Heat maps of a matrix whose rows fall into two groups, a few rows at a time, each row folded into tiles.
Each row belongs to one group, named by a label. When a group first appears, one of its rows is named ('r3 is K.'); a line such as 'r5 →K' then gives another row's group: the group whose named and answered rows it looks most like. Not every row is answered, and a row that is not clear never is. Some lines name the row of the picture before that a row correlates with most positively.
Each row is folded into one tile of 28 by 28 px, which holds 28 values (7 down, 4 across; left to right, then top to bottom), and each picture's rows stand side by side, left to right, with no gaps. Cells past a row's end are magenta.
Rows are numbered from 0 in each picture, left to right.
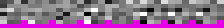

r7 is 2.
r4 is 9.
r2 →9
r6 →2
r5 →2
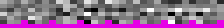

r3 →2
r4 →2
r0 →2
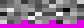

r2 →2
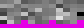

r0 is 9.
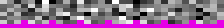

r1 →9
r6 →2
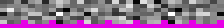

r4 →9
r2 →2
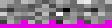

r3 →2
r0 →2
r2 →2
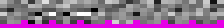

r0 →2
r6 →2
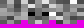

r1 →9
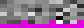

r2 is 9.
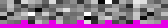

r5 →9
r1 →2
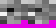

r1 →2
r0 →2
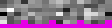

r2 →2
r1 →2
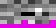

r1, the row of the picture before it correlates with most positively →0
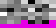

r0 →2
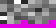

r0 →9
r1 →2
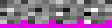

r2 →2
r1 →2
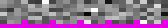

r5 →9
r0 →2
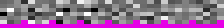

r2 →2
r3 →2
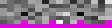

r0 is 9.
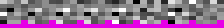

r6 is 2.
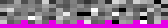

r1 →9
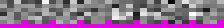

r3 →2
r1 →9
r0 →9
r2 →9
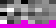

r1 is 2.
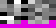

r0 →9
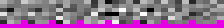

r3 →9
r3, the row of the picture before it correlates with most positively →0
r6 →9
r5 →2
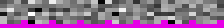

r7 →9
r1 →2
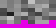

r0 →9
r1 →9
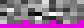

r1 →9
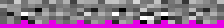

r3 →2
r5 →9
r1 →2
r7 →2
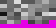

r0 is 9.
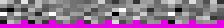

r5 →2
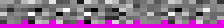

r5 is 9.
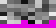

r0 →9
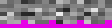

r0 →9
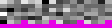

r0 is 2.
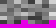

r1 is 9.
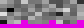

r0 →2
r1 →9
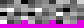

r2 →2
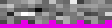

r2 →9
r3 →9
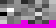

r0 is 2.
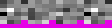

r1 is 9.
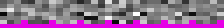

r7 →9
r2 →9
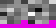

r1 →2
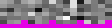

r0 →2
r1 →2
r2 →9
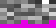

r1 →9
